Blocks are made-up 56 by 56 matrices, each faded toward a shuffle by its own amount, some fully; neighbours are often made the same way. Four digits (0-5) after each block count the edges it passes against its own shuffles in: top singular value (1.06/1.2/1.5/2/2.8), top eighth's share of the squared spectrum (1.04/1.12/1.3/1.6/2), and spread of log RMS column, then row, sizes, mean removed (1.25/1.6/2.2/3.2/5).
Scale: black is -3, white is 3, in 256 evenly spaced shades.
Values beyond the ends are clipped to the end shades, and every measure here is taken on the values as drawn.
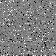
3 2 0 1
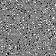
2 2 0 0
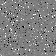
0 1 0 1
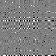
5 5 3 3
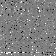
3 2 0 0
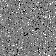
2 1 0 0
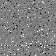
3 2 0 1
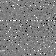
3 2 0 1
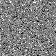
0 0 0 0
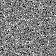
0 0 0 0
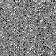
3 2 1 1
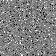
1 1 0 0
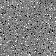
1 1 0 0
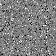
1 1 1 0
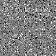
3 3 2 1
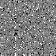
3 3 1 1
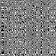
4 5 3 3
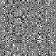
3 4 3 2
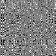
4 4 3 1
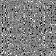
3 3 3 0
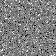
2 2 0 0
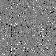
3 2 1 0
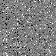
3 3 1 0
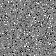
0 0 0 0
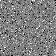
0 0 0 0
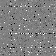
2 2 1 1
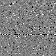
3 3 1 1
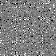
3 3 2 2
